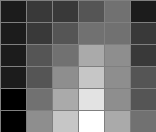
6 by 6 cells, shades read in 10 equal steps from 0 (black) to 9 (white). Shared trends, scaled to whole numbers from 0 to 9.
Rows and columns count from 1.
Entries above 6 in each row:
0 0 0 1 1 2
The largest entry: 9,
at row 6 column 4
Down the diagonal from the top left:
1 2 4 7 5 4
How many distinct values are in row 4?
4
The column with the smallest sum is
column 1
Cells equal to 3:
6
